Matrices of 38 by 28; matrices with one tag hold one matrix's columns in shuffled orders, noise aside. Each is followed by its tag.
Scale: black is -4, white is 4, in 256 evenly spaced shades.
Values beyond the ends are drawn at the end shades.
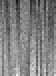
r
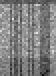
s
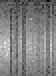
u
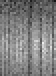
u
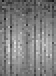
u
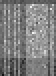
s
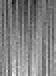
r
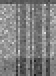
s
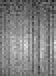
u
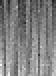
r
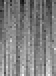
r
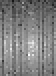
u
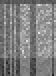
s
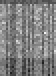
s
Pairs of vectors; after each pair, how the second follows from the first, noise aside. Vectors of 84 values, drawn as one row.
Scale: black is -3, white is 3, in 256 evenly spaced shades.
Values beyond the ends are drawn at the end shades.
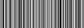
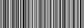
reversed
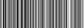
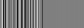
partly zeroed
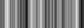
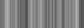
shrunk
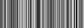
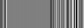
partly zeroed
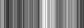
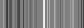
partly zeroed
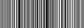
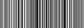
reversed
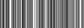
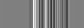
partly zeroed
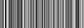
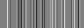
partly zeroed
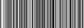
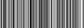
reversed
